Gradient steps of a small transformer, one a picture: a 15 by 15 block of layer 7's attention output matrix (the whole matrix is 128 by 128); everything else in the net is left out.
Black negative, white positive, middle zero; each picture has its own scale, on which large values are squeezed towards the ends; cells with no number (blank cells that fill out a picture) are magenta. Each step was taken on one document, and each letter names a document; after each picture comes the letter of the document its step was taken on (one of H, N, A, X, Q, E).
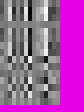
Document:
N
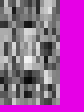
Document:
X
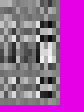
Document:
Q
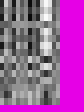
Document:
N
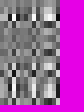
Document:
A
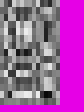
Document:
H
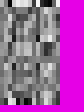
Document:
H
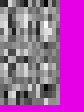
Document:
H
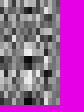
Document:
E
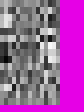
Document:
Q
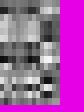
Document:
Q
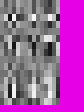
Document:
A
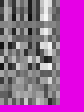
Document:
N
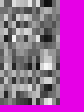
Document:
H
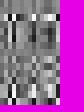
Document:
A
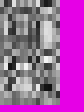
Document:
H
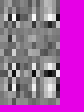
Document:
A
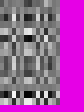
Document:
E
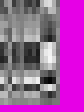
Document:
Q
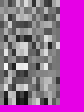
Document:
H
